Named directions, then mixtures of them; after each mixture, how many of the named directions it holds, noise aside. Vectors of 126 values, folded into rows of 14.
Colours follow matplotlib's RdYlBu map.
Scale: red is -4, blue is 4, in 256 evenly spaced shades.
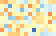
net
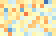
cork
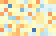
one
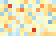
one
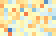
one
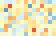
two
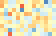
two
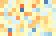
two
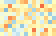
two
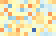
one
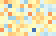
one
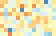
two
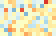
one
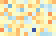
one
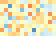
one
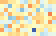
one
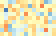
two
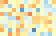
two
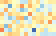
one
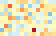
one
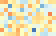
one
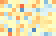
two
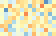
two
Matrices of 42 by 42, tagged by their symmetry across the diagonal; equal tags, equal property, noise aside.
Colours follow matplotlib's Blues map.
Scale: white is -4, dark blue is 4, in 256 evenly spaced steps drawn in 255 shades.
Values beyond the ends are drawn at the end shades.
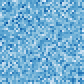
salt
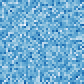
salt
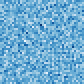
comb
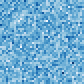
salt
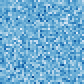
comb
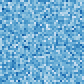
comb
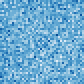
salt
